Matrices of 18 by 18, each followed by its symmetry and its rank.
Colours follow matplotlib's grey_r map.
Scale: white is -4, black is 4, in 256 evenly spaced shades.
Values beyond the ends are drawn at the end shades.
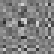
antisymmetric, rank two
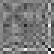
symmetric, rank three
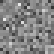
symmetric, full rank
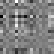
antisymmetric, rank two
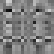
neither, rank two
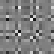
antisymmetric, rank two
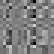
neither, rank two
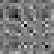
symmetric, rank three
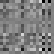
neither, rank two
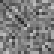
symmetric, full rank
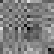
symmetric, rank three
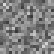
symmetric, full rank
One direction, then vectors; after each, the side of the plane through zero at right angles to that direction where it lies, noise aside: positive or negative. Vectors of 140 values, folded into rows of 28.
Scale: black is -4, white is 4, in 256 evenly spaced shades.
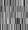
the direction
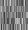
negative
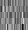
positive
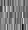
positive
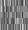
negative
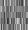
negative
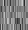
positive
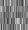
negative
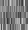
negative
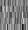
positive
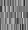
positive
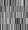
positive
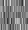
negative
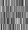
negative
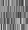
negative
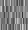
negative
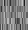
positive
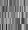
positive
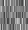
negative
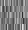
negative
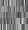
negative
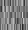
positive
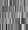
positive
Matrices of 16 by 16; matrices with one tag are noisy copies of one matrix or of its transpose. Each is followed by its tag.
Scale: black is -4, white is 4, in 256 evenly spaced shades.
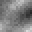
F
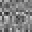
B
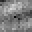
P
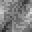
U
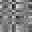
B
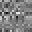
B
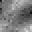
F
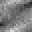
U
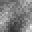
F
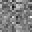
B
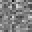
B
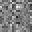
B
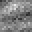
P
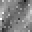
U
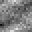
U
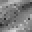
U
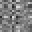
B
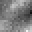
F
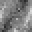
U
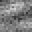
P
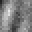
P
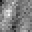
P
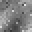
F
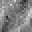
U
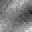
F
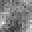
F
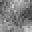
F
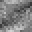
U
